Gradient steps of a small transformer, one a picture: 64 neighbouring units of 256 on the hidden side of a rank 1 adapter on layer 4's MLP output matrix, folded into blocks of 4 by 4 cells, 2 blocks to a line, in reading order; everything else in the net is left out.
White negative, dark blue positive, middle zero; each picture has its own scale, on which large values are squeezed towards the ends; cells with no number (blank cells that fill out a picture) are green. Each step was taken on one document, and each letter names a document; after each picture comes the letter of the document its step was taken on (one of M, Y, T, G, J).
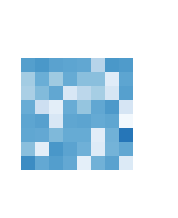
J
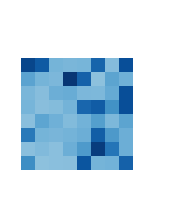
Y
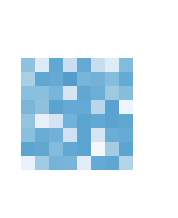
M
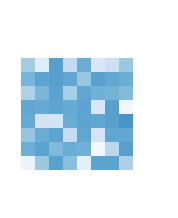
M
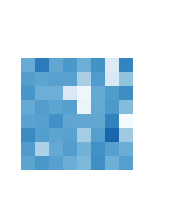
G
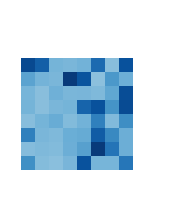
Y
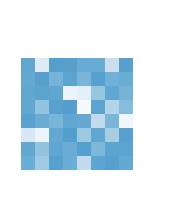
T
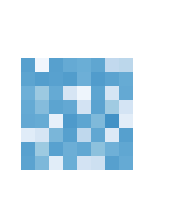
T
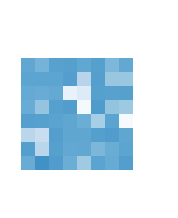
G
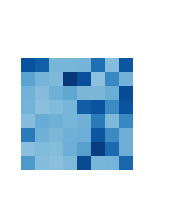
Y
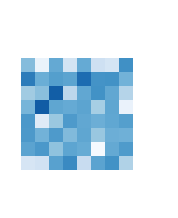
M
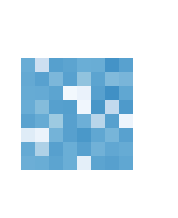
T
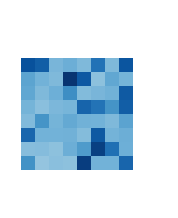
Y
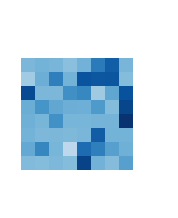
J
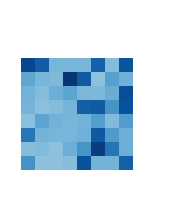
Y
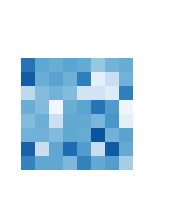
J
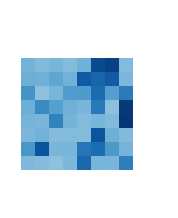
J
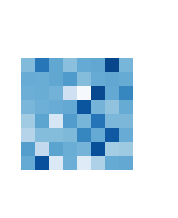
T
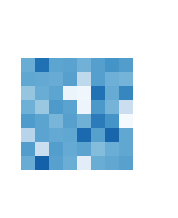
G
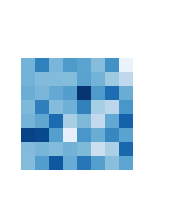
G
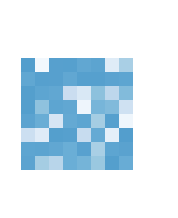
T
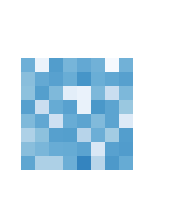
T
